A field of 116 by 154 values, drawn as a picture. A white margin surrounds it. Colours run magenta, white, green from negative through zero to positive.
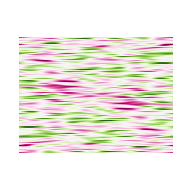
There is no overall slope. Overall the values sit about 50% of the way up the scale. It looks the same turned upside down. The values follow a bell shape. Streaks run across, left to right.
